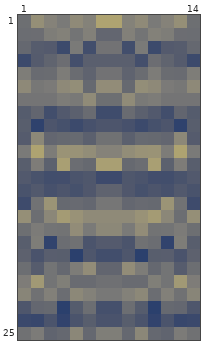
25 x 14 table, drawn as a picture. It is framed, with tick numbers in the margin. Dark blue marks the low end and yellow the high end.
Mirror symmetry: left to right. Slope: none. Average level on the scale: 40%. Stripes: horizontal, repeating 5 times. Seam: none.
